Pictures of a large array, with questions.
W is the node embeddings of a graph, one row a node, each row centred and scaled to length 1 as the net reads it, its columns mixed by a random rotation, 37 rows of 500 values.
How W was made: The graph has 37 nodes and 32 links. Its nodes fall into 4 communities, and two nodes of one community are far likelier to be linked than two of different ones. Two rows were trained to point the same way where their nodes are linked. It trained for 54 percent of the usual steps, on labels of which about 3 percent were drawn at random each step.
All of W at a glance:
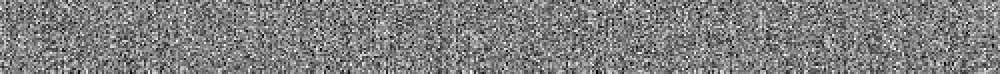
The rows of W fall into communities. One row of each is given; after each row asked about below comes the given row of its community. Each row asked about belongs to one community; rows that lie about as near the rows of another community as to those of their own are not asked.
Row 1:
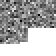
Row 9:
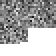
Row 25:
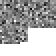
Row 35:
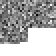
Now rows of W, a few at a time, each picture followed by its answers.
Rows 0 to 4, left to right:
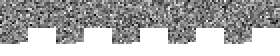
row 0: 25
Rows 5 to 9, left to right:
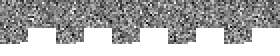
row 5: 9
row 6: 9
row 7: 1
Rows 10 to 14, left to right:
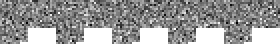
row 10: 25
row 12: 1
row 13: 9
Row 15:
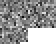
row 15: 1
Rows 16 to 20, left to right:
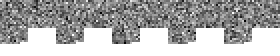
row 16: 1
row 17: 25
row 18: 25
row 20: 1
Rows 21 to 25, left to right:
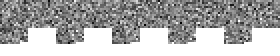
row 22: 25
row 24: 25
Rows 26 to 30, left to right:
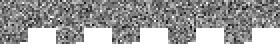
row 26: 35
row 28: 9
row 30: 1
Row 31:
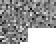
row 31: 35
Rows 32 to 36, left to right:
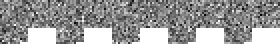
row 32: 35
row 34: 25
